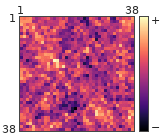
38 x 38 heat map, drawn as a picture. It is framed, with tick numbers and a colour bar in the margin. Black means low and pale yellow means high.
Mirror symmetry: none. Slope: none. Odd rows or columns: none.
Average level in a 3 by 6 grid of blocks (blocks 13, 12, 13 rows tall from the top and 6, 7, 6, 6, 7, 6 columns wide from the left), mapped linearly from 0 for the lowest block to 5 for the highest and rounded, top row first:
5 5 1 2 2 5 / 3 5 3 2 2 4 / 3 4 0 3 5 4
